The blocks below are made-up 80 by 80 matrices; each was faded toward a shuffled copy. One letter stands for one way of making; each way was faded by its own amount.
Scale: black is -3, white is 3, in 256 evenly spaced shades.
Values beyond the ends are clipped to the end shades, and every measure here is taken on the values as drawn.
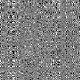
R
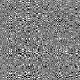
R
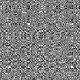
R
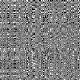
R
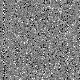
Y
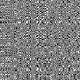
R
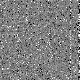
Y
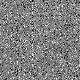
Y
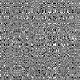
R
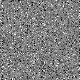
Y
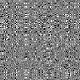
R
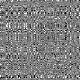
R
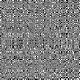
R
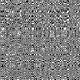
R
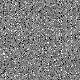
Y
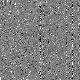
Y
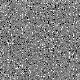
Y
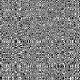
R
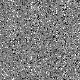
Y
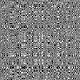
R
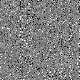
Y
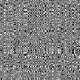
R
